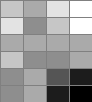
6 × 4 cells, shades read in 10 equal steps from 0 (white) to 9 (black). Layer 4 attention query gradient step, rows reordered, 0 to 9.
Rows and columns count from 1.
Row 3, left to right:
3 3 3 3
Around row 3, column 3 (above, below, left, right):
2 4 3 3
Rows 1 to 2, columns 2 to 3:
3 1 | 4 2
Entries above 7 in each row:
0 0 0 0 1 2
